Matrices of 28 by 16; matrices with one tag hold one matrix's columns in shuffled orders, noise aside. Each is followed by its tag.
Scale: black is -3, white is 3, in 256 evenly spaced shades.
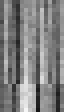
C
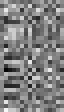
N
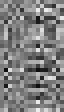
N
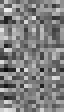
N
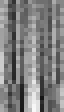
C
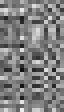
N
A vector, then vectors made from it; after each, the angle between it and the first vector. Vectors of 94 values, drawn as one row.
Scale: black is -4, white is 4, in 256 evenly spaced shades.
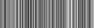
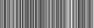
nearly parallel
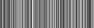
partly aligned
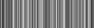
partly opposed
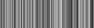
partly opposed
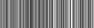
partly aligned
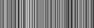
nearly opposite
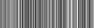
nearly parallel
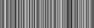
nearly opposite
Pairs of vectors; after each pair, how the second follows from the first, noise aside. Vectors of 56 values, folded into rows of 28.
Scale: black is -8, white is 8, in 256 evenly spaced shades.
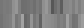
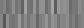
shuffled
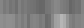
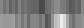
scaled up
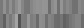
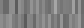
shuffled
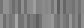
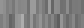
shuffled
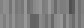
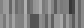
scaled up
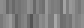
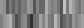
scaled up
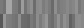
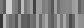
scaled up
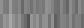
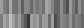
scaled up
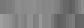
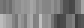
scaled up
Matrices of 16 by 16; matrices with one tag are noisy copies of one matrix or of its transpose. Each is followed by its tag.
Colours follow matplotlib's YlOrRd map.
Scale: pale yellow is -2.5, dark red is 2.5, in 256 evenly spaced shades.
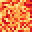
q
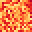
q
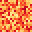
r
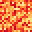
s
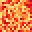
q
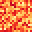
s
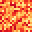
s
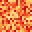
r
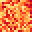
q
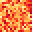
q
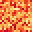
s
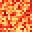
s
